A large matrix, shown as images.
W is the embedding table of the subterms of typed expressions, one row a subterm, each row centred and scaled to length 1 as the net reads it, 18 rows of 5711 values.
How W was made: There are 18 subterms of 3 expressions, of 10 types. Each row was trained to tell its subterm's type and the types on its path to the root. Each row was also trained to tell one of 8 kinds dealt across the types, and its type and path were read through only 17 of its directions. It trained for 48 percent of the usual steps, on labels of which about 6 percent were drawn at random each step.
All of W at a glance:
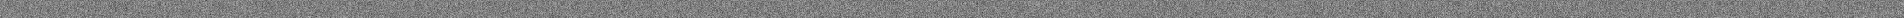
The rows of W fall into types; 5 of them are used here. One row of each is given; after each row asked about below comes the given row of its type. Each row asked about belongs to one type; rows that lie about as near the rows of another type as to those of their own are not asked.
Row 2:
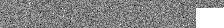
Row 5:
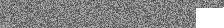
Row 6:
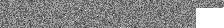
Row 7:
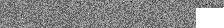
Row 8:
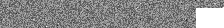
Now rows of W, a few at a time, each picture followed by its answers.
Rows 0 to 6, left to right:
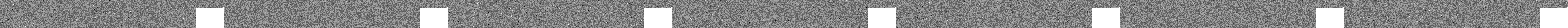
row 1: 5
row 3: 2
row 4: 2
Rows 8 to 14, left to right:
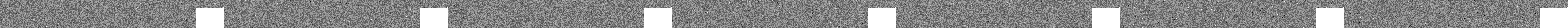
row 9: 2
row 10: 7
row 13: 6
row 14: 5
